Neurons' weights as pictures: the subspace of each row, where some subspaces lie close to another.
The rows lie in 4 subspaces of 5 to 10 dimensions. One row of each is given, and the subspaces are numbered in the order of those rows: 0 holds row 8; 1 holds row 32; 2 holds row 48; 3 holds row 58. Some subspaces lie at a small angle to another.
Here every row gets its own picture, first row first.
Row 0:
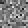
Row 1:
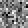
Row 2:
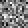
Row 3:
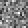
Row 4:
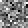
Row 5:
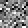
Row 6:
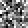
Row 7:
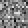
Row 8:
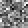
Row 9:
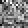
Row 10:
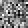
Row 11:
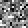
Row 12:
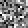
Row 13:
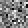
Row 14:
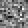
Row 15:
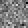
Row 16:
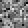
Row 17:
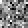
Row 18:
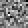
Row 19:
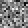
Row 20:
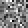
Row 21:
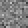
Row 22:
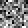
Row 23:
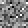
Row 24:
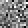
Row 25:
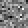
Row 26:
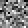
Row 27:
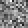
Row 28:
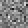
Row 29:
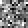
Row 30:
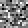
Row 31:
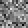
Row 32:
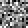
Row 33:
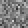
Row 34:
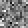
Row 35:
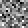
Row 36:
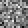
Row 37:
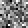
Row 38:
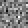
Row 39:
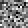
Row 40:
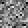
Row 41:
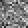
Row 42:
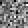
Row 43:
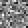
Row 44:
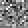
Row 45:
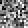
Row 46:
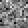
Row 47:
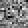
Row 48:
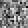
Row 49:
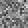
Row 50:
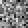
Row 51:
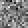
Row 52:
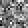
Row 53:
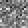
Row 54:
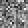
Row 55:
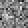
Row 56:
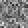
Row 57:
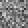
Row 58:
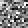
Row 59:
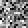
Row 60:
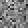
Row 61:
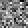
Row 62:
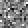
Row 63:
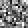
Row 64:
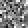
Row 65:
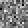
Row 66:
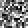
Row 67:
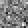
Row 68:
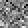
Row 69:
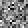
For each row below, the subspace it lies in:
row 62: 2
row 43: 1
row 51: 0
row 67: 1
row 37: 0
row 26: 1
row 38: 1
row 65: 0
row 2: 0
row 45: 1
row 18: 1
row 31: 0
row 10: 1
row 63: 1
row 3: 1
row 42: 1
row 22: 1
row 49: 0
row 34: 1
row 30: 1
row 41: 1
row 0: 2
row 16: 2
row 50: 1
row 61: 1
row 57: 0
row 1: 2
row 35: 1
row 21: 1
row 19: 3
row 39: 3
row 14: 1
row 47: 1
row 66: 1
